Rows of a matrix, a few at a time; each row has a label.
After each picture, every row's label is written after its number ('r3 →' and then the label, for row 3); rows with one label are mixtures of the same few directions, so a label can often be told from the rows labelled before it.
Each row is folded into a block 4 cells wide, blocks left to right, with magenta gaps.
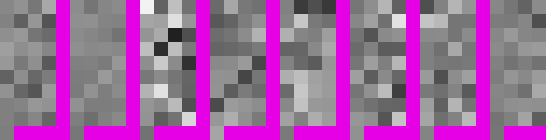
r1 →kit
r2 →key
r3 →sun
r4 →key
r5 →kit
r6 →kit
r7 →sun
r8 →kit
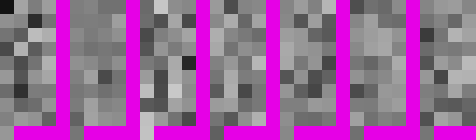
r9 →sun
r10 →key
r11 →key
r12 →key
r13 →kit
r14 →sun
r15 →kit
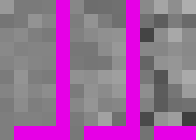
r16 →sun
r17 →kit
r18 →kit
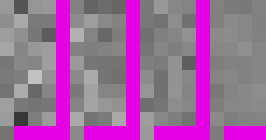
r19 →key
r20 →kit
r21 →key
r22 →sun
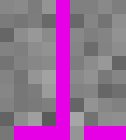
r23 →kit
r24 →key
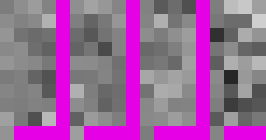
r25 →kit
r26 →sun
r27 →kit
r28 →kit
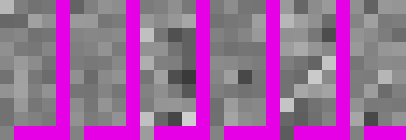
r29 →sun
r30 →sun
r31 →kit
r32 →key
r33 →key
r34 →key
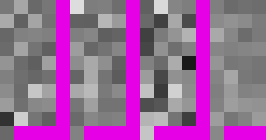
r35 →key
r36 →sun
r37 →key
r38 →kit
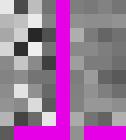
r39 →sun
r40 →kit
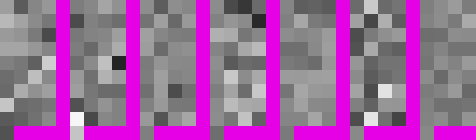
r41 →key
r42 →key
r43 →key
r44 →kit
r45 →kit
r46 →key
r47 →kit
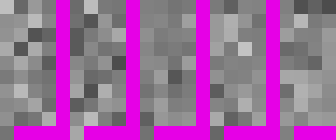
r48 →sun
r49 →key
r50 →key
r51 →sun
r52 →kit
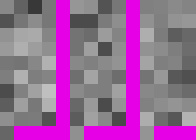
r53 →sun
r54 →sun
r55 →kit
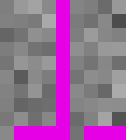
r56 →kit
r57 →kit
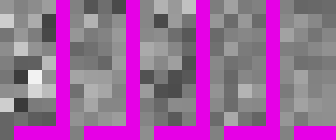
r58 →key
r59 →kit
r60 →kit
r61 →key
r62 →kit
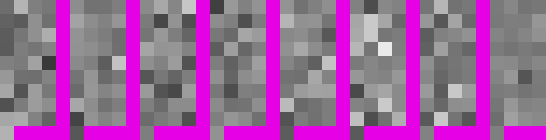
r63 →key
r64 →key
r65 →kit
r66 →sun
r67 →key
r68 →sun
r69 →key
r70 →key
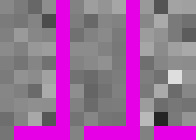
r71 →kit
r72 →kit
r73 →key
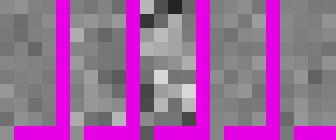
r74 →sun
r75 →kit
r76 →sun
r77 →kit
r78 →key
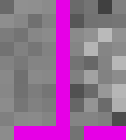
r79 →sun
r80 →sun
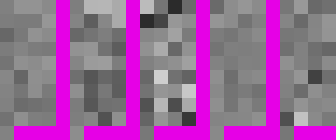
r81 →kit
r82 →kit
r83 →sun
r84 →sun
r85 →key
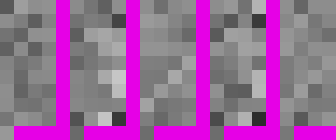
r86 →sun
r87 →kit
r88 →key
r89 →kit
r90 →key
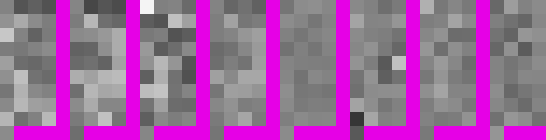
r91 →kit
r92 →kit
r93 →sun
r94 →kit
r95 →sun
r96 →key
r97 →sun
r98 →sun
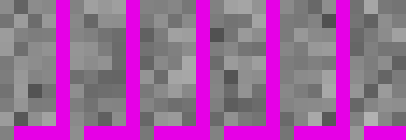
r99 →key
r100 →kit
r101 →kit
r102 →kit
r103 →kit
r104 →key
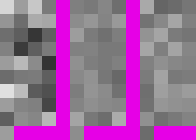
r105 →sun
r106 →kit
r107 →sun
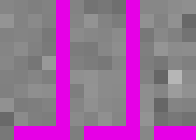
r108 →key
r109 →kit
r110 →key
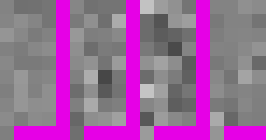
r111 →kit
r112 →key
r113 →sun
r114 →key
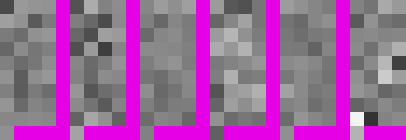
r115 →sun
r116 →sun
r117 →kit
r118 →sun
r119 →sun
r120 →key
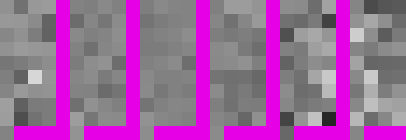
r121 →key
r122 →key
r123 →key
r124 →kit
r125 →kit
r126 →kit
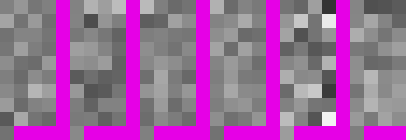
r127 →key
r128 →kit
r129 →sun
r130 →sun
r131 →kit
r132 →kit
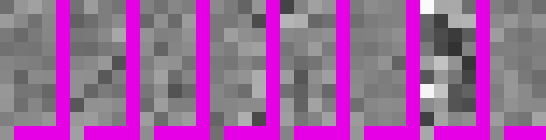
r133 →sun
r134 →key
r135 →key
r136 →kit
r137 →sun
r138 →key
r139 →sun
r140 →kit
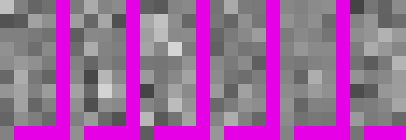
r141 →sun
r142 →key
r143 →sun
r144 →key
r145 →key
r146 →sun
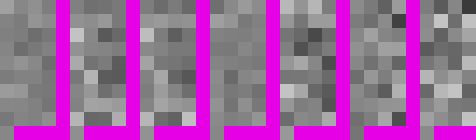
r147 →sun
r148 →kit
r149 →kit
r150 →sun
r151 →sun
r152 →kit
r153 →kit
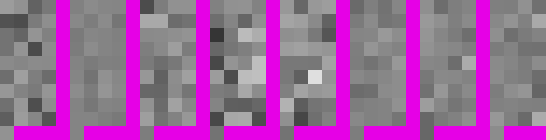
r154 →sun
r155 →key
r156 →sun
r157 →kit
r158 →key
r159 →sun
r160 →key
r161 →kit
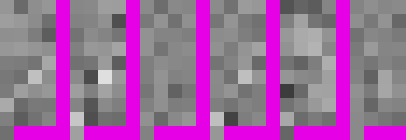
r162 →key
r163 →key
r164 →key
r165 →key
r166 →sun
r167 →key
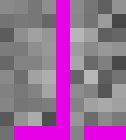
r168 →kit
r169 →kit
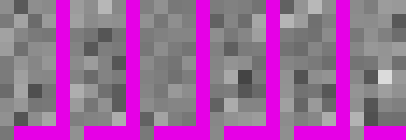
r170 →key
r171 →sun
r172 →key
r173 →key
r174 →sun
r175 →key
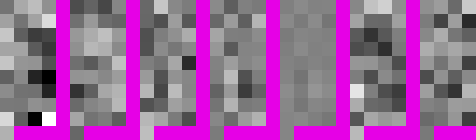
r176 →kit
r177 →sun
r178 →key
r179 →key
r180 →key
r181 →sun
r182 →kit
